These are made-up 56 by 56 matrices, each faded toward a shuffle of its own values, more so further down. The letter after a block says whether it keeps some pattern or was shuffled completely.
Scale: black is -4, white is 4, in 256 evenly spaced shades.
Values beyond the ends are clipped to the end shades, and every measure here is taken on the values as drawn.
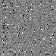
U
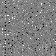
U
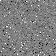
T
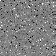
U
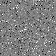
T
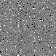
U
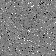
T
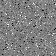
T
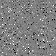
U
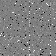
U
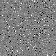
U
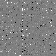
U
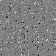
U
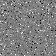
T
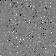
U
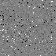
U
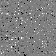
U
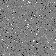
T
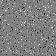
T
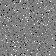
T
